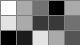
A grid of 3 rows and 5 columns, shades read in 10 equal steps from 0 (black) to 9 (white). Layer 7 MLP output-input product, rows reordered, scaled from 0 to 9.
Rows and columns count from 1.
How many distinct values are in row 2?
4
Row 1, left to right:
9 6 4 0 6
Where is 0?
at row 1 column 4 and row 3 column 1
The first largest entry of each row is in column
1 1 3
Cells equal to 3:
1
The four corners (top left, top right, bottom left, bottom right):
9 6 0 3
